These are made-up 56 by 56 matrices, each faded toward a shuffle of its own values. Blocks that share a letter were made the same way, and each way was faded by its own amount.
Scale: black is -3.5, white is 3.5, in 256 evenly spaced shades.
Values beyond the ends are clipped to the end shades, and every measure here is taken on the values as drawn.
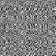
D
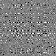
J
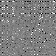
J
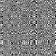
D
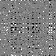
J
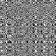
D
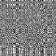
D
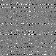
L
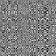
D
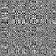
D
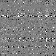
L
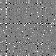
J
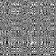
D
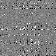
L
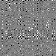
J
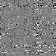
L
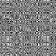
D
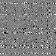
L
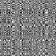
D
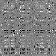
J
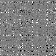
L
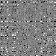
J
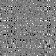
J
